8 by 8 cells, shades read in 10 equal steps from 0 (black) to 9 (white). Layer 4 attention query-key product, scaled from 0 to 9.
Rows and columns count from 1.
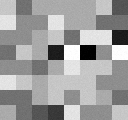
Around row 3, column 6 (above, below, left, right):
6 0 4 8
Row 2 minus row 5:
3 0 1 2 -2 -1 -3 -1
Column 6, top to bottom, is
6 6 8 0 7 7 7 5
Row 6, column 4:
7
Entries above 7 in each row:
0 2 2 2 1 1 0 1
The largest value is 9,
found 2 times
